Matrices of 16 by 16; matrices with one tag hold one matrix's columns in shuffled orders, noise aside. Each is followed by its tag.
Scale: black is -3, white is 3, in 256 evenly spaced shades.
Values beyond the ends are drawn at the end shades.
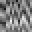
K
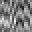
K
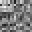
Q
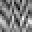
K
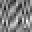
K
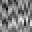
K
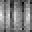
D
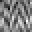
K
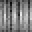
D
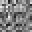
Q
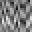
K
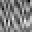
K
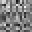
Q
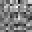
Q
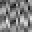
K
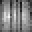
D
